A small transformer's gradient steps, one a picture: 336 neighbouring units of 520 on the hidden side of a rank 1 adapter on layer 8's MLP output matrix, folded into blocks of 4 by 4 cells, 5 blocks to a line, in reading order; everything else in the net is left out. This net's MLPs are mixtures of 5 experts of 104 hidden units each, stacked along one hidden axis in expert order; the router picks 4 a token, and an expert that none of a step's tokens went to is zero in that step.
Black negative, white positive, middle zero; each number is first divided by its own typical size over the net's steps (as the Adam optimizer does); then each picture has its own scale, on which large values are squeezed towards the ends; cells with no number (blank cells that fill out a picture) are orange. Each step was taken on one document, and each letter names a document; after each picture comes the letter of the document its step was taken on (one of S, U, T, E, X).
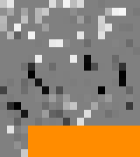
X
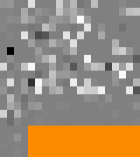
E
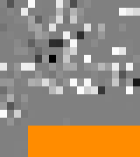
E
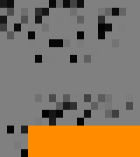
X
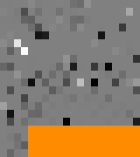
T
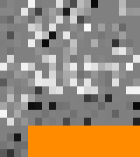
E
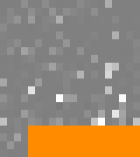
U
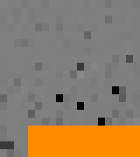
U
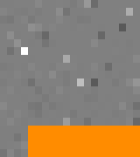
T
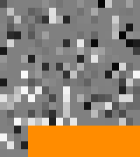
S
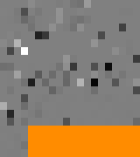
T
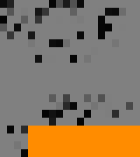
X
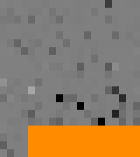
U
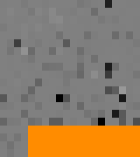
U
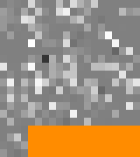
E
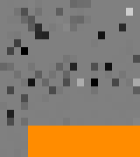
T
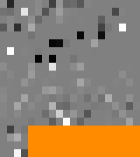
X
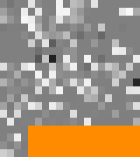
E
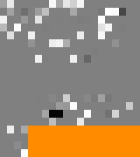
X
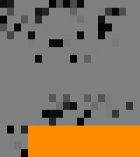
X
